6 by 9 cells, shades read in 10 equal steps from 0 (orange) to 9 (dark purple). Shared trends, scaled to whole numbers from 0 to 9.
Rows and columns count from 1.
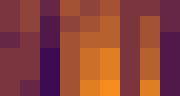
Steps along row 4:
same up down down down up down up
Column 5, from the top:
5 4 3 2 2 1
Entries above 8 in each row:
0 0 0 1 1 1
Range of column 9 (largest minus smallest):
1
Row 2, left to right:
6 5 8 5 4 3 6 4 7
